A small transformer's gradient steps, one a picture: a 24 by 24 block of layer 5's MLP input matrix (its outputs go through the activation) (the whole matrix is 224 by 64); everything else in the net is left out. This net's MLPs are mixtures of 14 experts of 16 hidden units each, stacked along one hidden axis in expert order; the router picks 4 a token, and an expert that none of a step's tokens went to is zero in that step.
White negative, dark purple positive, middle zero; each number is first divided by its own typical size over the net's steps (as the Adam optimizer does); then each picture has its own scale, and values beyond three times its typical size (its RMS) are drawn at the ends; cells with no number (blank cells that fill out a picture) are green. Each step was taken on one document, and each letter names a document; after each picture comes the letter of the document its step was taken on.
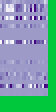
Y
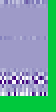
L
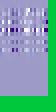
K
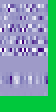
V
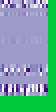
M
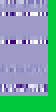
M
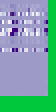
K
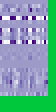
V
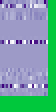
Y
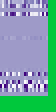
M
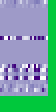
L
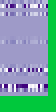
M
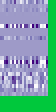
L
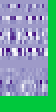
V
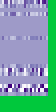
M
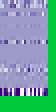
M
